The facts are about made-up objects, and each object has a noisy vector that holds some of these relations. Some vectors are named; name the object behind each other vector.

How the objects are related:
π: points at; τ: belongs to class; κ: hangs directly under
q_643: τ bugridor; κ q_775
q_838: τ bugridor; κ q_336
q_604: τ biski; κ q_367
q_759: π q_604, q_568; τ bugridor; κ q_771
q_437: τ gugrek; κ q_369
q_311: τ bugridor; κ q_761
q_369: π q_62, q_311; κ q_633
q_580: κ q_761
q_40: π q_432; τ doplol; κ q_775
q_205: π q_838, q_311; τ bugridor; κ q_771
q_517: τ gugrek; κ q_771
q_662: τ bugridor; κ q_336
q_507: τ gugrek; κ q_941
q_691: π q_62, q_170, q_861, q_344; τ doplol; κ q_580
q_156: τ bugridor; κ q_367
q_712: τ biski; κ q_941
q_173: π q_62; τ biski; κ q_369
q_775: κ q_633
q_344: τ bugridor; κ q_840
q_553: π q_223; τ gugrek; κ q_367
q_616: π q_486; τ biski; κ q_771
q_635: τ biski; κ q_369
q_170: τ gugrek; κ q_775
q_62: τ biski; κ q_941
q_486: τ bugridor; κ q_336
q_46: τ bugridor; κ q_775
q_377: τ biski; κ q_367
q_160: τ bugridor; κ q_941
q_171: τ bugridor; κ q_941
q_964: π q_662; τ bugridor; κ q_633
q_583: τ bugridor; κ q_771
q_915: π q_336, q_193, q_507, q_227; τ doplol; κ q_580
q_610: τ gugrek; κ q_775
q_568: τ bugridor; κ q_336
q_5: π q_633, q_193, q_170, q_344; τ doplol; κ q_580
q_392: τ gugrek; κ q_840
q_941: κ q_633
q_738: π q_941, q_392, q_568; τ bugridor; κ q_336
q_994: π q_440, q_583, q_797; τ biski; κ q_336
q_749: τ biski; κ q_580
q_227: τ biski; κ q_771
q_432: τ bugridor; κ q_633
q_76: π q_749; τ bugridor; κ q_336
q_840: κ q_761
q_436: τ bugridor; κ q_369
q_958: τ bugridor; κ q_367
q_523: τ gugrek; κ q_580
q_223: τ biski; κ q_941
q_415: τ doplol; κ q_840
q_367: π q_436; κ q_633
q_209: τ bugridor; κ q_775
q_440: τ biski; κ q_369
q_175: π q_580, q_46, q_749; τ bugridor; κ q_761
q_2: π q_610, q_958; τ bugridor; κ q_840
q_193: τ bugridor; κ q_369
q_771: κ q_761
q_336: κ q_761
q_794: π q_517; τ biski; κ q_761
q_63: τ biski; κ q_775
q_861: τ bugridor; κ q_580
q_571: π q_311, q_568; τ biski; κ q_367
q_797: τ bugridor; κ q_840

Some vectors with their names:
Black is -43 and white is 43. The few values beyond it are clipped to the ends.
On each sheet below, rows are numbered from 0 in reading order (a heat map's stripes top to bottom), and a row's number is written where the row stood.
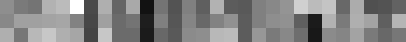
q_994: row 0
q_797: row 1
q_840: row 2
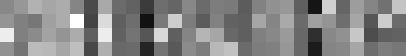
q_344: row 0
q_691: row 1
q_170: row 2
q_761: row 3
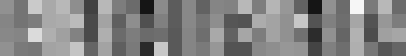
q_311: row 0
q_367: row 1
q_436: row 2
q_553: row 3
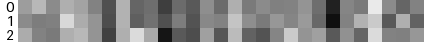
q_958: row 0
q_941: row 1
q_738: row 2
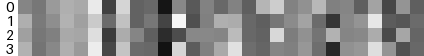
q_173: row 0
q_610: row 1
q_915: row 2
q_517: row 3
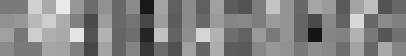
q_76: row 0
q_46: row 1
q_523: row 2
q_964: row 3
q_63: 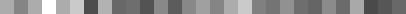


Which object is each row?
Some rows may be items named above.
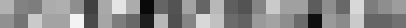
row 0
q_738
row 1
q_392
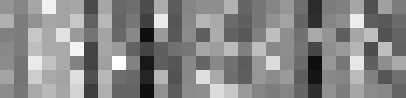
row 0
q_775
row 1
q_610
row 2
q_76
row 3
q_415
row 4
q_568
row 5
q_523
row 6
q_580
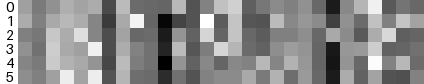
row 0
q_507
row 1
q_759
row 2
q_175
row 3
q_392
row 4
q_311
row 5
q_227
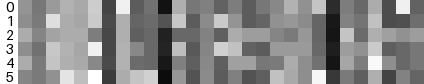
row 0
q_369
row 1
q_437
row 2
q_861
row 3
q_392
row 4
q_838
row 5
q_571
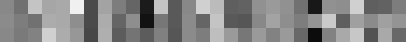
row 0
q_392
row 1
q_2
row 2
q_941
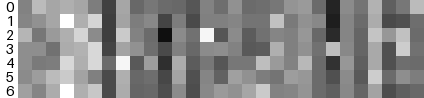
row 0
q_193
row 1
q_604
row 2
q_205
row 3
q_40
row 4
q_62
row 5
q_46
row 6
q_63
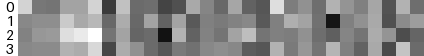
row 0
q_5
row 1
q_633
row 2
q_749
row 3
q_40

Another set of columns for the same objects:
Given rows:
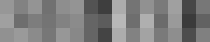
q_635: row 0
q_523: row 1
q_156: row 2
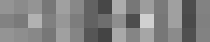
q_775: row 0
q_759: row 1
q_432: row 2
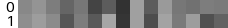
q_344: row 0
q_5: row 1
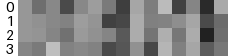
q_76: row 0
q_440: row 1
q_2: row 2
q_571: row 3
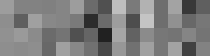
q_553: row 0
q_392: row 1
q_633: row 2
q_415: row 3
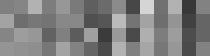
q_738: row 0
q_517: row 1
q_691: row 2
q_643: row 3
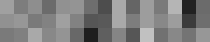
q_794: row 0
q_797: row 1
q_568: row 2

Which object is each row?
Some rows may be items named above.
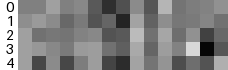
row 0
q_311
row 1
q_633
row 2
q_517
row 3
q_994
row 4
q_749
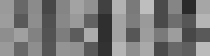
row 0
q_175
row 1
q_580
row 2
q_915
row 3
q_46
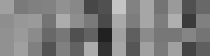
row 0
q_610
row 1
q_40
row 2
q_633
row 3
q_915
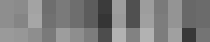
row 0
q_173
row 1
q_173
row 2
q_964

